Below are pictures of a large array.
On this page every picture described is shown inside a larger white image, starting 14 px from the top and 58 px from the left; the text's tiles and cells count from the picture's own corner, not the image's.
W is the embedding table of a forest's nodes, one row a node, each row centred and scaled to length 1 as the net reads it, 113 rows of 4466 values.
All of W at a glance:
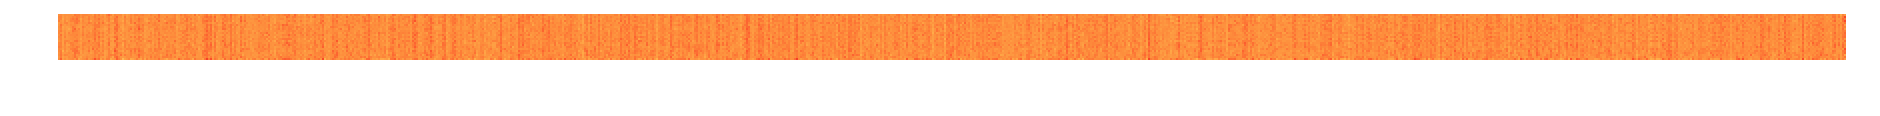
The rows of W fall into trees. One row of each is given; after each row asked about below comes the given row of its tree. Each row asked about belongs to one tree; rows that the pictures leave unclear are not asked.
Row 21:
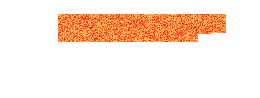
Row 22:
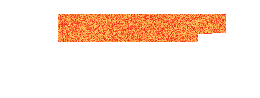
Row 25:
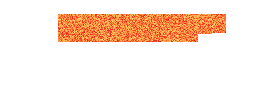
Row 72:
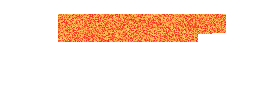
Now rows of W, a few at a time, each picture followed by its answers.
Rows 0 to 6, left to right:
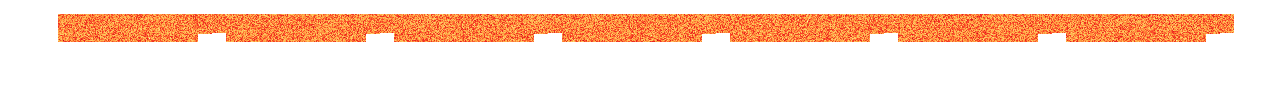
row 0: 72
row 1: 21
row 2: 25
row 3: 25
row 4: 21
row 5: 72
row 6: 72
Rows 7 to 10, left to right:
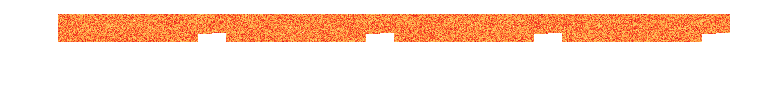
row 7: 25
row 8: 25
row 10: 22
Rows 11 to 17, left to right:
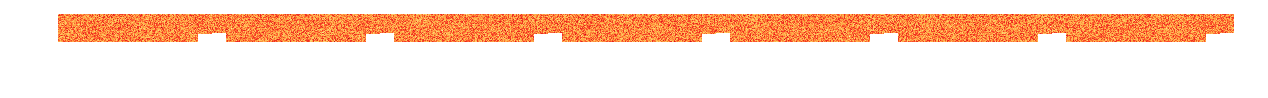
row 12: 72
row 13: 25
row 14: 21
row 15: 25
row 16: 25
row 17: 72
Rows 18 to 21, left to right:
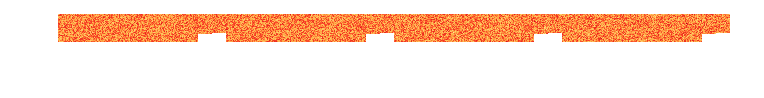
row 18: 72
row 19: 72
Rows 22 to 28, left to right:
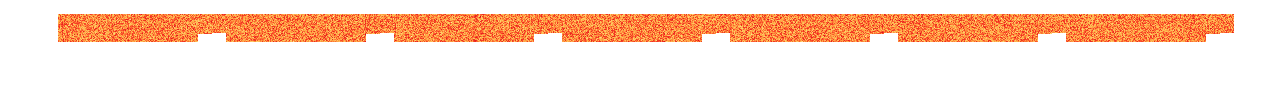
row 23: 21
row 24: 72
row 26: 72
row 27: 21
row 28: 25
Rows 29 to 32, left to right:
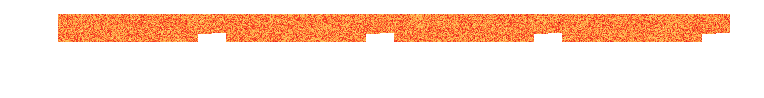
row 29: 25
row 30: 21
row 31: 25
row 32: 72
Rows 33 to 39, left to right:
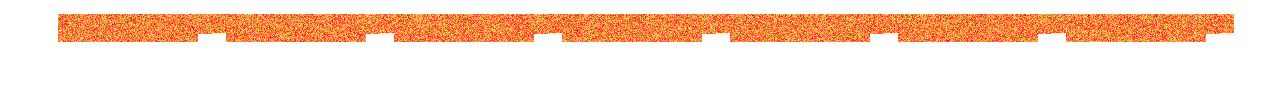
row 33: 22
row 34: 25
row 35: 25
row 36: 22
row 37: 21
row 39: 21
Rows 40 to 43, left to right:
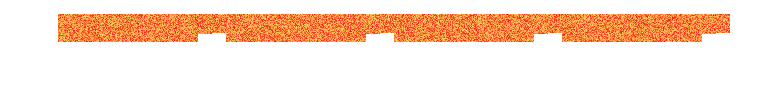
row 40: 72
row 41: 25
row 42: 22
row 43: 25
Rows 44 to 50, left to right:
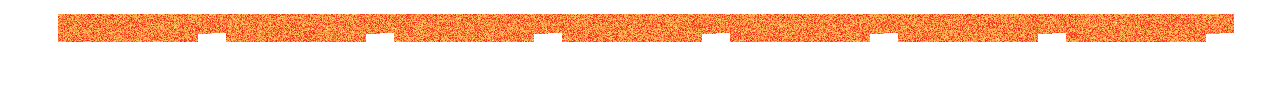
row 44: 21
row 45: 72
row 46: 22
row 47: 72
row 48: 25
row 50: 25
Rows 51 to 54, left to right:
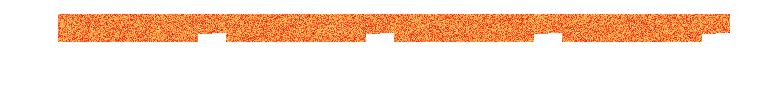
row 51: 72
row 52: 72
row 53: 25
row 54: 25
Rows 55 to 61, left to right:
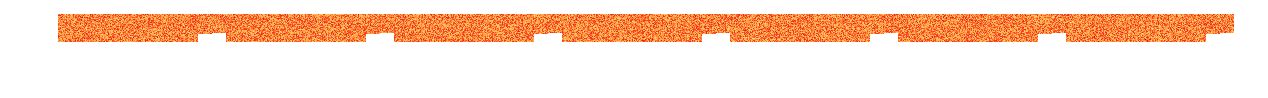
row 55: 72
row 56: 21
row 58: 72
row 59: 22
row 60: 25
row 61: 72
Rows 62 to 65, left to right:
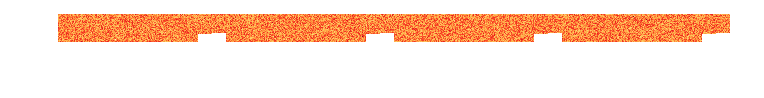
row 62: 25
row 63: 25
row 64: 21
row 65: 21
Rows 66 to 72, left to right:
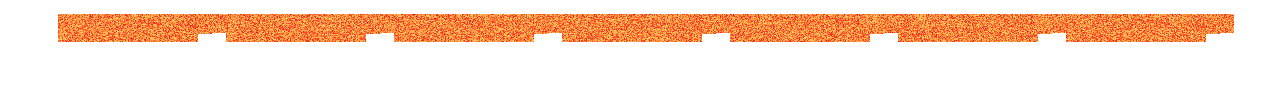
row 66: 72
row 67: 72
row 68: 21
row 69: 72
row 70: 25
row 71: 25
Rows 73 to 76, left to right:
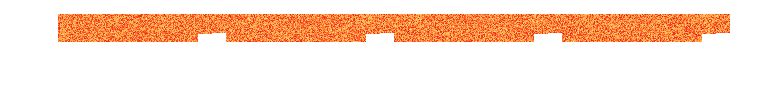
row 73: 72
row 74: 25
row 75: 25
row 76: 25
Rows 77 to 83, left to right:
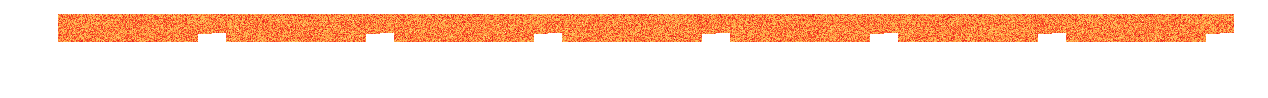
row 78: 72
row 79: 25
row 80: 72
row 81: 72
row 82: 72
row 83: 25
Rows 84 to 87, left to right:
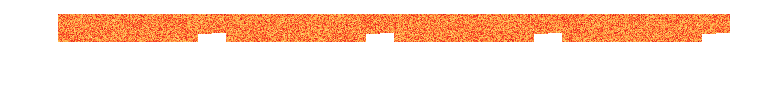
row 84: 25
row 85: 72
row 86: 72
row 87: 22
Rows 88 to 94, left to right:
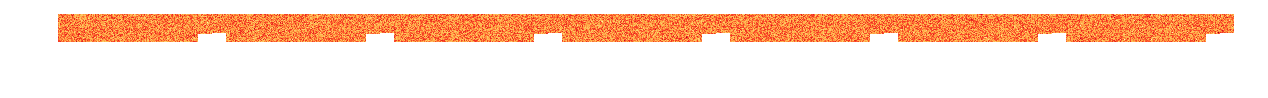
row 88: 25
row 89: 22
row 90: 72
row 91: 22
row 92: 72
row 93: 21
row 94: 72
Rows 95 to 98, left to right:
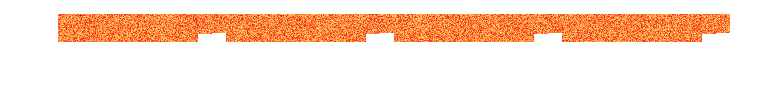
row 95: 72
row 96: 21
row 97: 25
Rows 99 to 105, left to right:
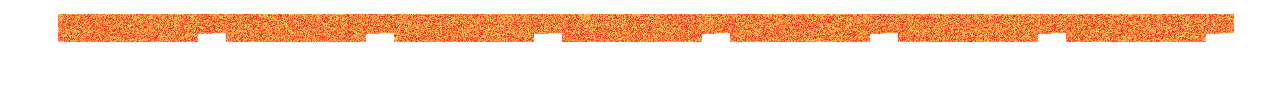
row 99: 21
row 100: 21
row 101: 72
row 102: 25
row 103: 21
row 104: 21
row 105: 21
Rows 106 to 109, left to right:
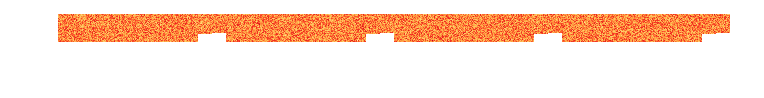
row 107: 72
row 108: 25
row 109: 72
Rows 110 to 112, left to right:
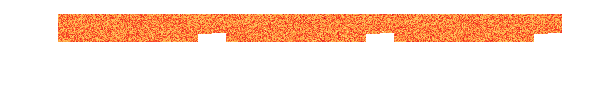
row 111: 25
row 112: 25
